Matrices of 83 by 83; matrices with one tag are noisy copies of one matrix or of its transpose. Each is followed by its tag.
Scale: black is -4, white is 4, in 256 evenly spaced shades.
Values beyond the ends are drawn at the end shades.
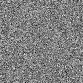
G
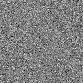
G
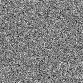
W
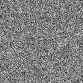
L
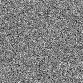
W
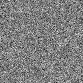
L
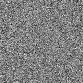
G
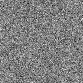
W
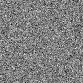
G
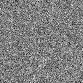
L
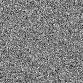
G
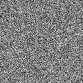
L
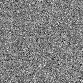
L
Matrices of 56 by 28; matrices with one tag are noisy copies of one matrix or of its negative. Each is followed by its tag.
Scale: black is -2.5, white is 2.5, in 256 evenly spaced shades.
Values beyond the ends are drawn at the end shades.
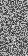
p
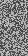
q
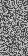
p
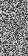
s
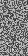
p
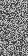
s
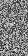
q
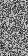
q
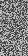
s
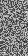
p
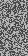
q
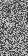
q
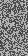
q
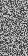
p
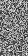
s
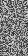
p
